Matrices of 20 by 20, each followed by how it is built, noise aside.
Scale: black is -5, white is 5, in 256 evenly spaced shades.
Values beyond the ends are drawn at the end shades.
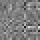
low rank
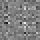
low rank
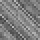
Toeplitz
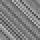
Toeplitz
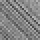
Toeplitz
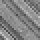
Toeplitz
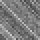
Toeplitz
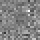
low rank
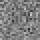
low rank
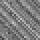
Toeplitz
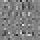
low rank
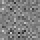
low rank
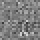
low rank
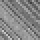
Toeplitz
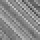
Toeplitz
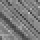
Toeplitz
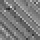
Toeplitz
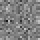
low rank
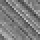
Toeplitz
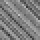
Toeplitz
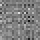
low rank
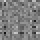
low rank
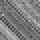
Toeplitz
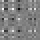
low rank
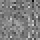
low rank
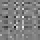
low rank
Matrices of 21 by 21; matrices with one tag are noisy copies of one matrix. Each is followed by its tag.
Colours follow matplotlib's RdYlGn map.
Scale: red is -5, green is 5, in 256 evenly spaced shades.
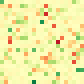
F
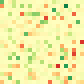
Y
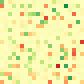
Y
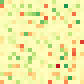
Y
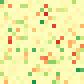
F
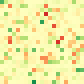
F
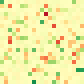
F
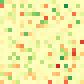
Y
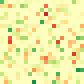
F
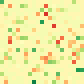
F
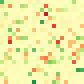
F
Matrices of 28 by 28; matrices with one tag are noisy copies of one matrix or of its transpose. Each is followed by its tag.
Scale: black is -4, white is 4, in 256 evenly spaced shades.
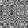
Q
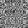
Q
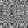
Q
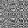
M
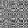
M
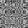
Q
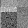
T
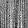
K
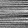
K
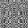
M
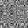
Q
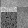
T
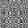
M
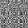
M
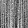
K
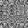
Q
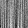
K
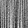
K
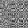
M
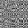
M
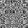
Q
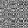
M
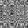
Q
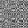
M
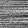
K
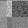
T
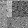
T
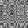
Q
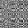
M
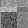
T
